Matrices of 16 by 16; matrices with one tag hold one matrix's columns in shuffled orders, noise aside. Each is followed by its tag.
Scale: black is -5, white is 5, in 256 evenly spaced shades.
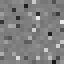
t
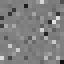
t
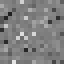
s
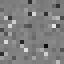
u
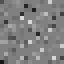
t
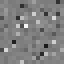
u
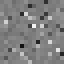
u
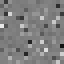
u
